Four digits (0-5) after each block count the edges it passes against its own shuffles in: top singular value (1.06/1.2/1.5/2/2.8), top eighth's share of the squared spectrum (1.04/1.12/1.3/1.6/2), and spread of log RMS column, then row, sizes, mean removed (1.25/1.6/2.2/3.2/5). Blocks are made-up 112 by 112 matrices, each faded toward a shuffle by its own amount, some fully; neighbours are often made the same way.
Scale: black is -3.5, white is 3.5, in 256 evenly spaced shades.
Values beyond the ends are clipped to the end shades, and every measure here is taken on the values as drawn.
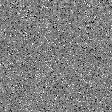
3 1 0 0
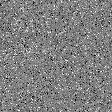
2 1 0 0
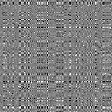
5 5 4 4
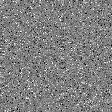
3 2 0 0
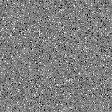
3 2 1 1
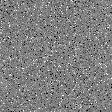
0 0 1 0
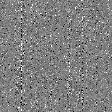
2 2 3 0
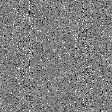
2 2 3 0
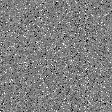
0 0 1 0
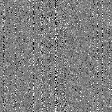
2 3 4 0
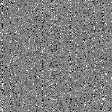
2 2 3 0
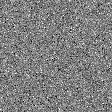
0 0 0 0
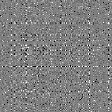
5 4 3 3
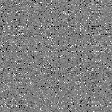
4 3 2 2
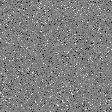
2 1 1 0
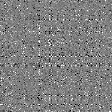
5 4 3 3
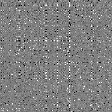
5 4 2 2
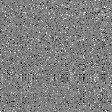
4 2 1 1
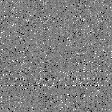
4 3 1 2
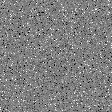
1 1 0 0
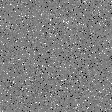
0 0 0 0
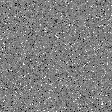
2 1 0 0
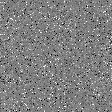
2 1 0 0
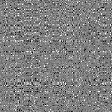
5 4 3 3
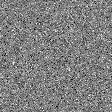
0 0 0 0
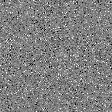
3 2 1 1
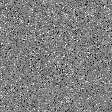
2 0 0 0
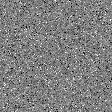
0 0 0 0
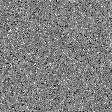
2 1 0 0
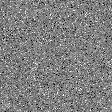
0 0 0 0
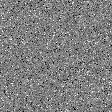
0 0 0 0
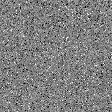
2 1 0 0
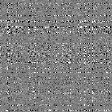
2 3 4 4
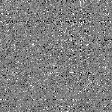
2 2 3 3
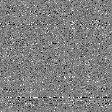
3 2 2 3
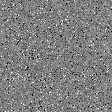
0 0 0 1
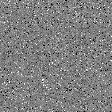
1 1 1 1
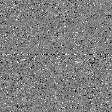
2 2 1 2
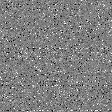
1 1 1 2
